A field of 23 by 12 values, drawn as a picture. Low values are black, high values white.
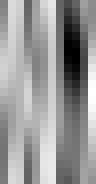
The middle left is the smoothest part. Streaks run downward. Values change most from cell to cell in the middle right. The ninth with the lowest average is the top right.
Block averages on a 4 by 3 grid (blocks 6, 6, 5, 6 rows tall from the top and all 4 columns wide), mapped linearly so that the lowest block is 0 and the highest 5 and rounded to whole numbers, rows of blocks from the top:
4 4 0 | 5 3 0 | 4 5 3 | 3 5 2
